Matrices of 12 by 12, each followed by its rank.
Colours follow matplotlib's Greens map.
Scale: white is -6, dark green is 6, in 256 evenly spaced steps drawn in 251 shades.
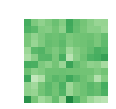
two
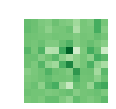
two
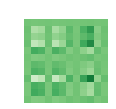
one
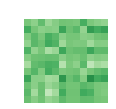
two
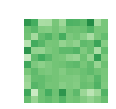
two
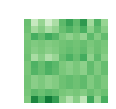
one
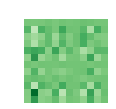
two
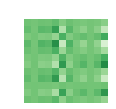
one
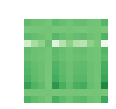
one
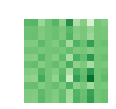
one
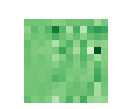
two
